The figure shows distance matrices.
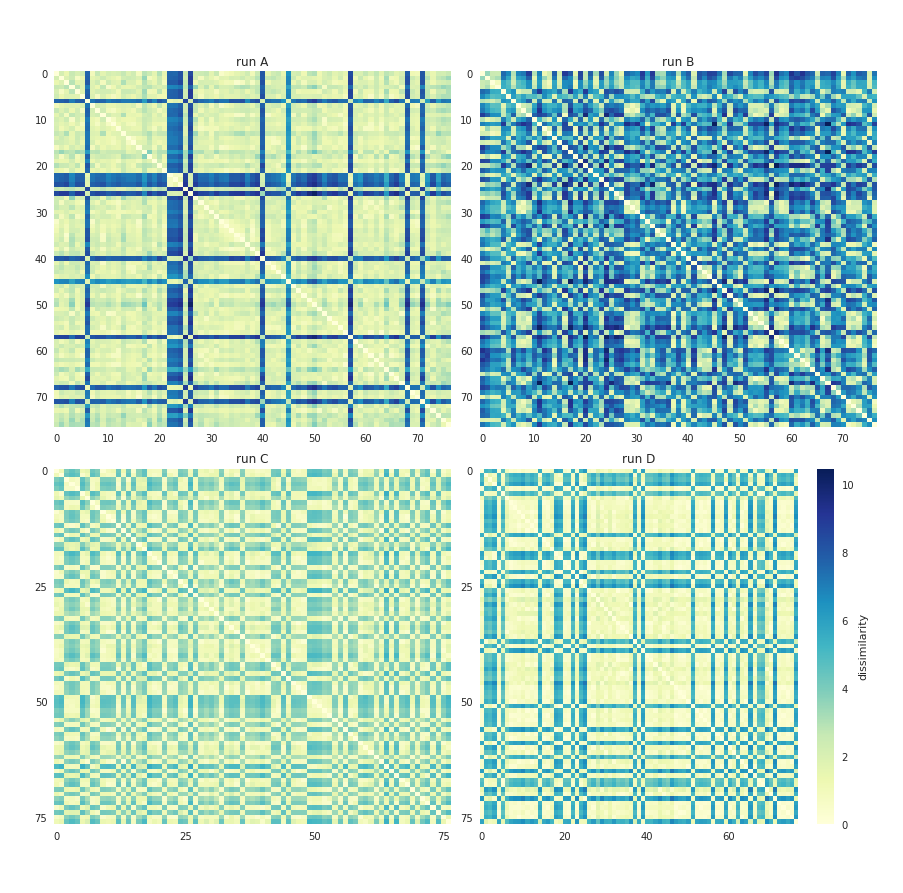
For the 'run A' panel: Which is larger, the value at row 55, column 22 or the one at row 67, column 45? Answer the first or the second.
the first
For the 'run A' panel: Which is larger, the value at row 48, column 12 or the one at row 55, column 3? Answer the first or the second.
the second
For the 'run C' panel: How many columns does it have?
77
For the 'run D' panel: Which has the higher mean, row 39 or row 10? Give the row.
39
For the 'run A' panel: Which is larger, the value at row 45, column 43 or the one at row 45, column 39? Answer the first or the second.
the second
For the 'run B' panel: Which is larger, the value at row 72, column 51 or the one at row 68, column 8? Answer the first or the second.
the second
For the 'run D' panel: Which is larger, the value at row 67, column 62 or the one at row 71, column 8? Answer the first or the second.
the second
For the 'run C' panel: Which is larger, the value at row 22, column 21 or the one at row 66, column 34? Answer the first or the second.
the second
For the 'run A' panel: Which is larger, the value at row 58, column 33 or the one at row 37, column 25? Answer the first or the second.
the second
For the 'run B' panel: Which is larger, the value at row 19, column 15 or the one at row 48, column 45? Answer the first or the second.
the first
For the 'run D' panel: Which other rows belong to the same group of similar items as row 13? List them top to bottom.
0, 4, 6, 7, 8, 9, 10, 11, 12, 15, 16, 17, 20, 21, 23, 26, 27, 28, 29, 30, 31, 32, 33, 34, 35, 36, 38, 40, 41, 42, 43, 44, 45, 46, 47, 48, 49, 50, 52, 53, 54, 55, 57, 58, 60, 61, 63, 64, 66, 69, 70, 72, 73, 74, 75
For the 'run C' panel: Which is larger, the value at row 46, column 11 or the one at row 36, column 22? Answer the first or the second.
the second
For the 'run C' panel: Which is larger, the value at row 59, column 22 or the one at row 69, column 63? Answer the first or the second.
the second
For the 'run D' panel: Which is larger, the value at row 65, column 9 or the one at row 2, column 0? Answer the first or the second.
the first
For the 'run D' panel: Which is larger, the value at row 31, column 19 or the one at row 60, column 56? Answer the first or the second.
the second
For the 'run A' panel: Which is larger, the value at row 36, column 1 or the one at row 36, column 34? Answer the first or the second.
the first
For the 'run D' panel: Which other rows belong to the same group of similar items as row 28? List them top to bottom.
0, 4, 6, 7, 8, 9, 10, 11, 12, 13, 15, 16, 17, 20, 21, 23, 26, 27, 29, 30, 31, 32, 33, 34, 35, 36, 38, 40, 41, 42, 43, 44, 45, 46, 47, 48, 49, 50, 52, 53, 54, 55, 57, 58, 60, 61, 63, 64, 66, 69, 70, 72, 73, 74, 75
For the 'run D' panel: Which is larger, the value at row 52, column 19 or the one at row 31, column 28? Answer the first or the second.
the first
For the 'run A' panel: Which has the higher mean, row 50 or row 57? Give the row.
57
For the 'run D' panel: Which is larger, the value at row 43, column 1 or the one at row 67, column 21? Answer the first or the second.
the first
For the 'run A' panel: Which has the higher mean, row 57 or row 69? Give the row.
57
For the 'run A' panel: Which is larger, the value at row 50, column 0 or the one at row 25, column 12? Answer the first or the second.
the first
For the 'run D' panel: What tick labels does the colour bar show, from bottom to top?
0, 2, 4, 6, 8, 10
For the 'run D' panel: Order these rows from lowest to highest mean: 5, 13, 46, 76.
13, 46, 5, 76
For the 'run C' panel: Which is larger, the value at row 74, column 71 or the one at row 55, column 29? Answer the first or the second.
the second
